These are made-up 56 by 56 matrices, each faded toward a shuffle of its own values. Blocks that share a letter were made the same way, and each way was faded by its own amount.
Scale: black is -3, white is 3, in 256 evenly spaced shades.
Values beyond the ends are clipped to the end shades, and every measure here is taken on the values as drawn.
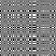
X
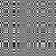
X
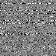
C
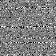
C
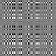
X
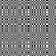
X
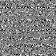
C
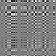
X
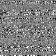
C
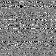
C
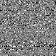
C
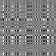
X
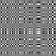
X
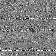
C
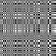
X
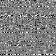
C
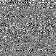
C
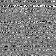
C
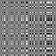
X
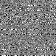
C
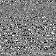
C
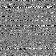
C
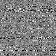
C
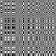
X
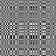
X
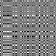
X
